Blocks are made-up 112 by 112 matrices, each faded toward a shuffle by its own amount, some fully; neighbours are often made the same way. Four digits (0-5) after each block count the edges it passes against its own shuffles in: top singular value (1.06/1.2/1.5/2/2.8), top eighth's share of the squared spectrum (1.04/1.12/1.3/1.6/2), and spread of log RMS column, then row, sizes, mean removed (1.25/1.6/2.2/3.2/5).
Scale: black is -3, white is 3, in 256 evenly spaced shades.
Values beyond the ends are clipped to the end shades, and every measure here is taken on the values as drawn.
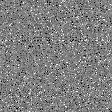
3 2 0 1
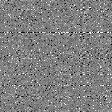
4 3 1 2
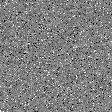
0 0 0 0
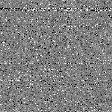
4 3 1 2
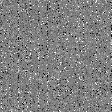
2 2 3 0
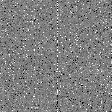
2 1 2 0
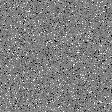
0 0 0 0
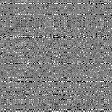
5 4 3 4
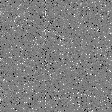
3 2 0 0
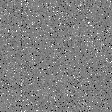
3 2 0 0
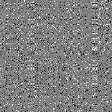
5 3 2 2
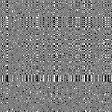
5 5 4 4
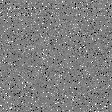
3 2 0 1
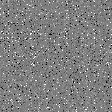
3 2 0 1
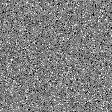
0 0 0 0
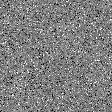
0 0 0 0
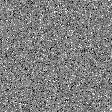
0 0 0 0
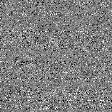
1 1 0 3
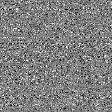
1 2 0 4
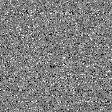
1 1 0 3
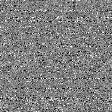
1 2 0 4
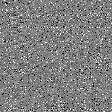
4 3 1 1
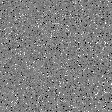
2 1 0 0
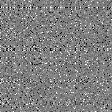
4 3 2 2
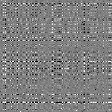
5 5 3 4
